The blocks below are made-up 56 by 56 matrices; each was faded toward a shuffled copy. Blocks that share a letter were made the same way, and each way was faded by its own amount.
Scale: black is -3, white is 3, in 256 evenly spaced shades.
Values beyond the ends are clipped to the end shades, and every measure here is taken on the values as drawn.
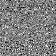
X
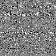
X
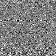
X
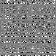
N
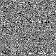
X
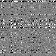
N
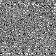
X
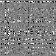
N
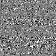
X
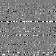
N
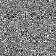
X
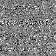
X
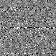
X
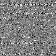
X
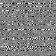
N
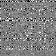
N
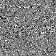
X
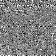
X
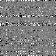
N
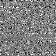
X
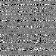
N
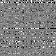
N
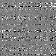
N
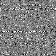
X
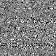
X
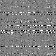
N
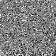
X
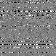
N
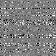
N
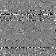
N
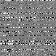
N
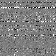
N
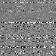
N
